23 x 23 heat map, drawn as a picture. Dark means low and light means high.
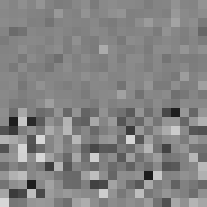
Fine speckle covers the field. There is no overall slope. A few values lie far out on both sides of the bulk. The top part is calmer, up to a seam about 50% of the way down. The halves do not mirror each other.
